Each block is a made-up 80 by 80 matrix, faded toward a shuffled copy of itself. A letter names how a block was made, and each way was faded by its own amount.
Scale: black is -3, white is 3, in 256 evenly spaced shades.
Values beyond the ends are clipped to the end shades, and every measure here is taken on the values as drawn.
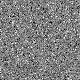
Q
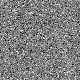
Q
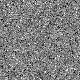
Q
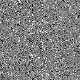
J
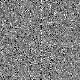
J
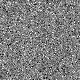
Q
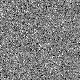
Q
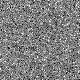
Q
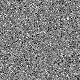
Q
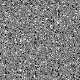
J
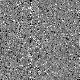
J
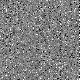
J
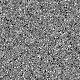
Q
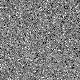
Q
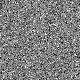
Q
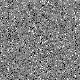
J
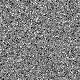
Q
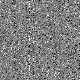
J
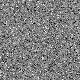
Q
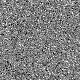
Q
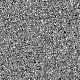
Q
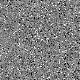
J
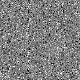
J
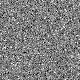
Q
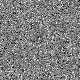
Q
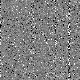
J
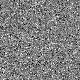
Q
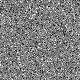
Q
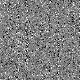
J
